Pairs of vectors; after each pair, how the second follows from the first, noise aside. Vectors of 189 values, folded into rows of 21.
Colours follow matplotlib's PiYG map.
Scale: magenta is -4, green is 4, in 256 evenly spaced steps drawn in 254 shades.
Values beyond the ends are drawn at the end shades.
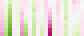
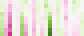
negated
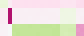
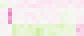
shrunk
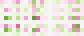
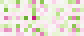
negated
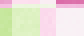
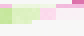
partly zeroed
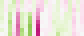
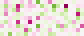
shuffled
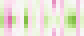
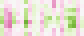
copied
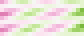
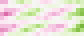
copied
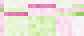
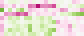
copied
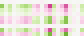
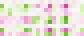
copied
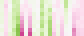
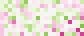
shuffled
